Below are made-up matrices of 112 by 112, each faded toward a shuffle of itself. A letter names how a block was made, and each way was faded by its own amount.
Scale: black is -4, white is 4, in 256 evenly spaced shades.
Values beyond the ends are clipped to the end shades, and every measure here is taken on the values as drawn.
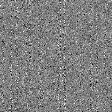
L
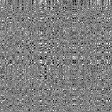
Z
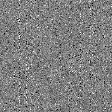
L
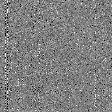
L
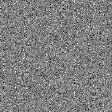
L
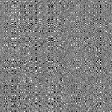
Z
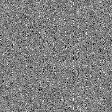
L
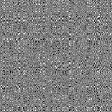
Z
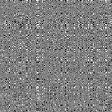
Z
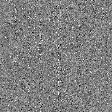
L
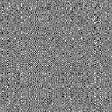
Z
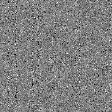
L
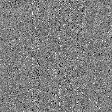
L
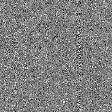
L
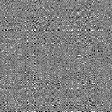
Z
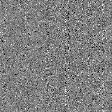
L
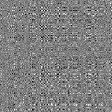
Z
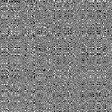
Z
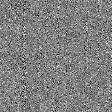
L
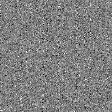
L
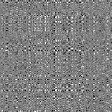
Z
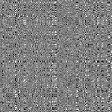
Z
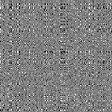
Z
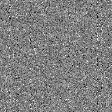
L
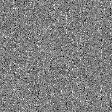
L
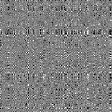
Z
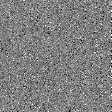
L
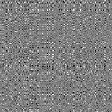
Z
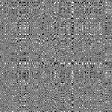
Z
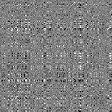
Z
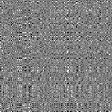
Z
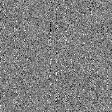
L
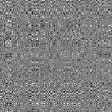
Z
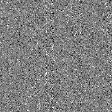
L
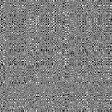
Z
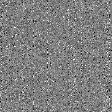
L
